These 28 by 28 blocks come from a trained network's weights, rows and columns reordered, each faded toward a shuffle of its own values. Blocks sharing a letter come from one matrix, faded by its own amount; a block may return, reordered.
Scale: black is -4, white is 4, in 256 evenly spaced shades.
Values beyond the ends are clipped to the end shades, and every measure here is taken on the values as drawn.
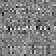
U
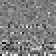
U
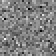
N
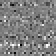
U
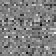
U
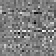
U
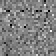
N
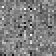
N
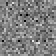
N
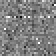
N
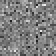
N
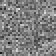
N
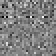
U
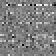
U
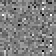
N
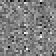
N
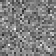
N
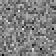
N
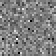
N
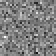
N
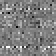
U
